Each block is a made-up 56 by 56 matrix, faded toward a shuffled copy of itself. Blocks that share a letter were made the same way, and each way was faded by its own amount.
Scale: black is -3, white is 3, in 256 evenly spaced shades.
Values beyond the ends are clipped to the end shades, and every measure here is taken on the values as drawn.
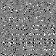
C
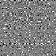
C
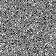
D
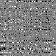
C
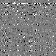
C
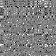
C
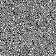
D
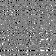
C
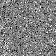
D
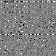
C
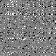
C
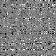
C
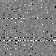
C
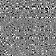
C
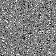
D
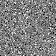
D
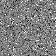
D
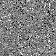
D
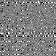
C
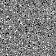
D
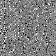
D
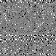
C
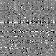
C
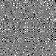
C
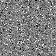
D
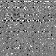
C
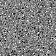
D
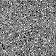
D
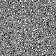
D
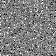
D
